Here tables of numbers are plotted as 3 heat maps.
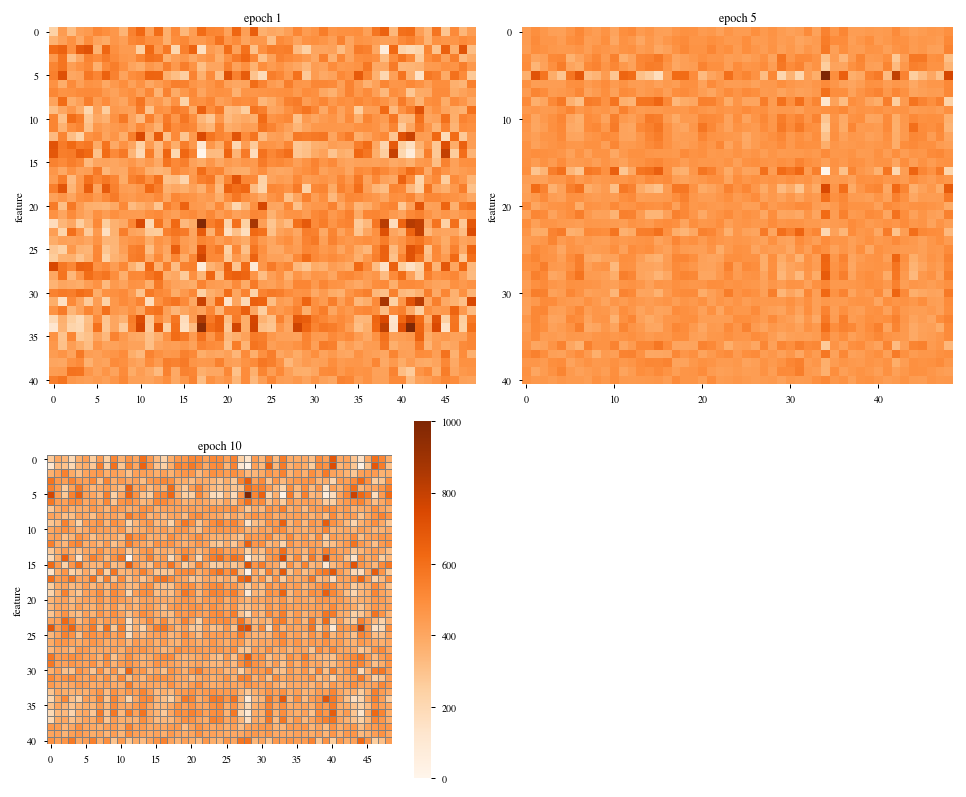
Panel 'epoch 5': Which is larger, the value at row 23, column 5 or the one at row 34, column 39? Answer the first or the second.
the second
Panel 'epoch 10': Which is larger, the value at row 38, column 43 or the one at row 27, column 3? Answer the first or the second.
the first
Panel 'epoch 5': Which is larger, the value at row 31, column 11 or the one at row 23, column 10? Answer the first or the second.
the second
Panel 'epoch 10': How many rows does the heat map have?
41
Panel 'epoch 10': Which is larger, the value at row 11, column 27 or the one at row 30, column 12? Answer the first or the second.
the second
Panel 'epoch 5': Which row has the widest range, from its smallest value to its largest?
5
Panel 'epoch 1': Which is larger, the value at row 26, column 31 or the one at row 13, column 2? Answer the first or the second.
the second
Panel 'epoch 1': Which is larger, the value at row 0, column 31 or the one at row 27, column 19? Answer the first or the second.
the first
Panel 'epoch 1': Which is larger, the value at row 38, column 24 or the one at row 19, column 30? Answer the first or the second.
the first
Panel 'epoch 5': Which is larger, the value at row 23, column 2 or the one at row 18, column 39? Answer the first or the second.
the second
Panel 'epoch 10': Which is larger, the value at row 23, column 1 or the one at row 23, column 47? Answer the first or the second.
the first
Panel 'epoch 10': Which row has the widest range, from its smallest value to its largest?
5
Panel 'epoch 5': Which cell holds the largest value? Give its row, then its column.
5, 34
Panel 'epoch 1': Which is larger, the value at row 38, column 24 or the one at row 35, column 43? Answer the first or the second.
the first
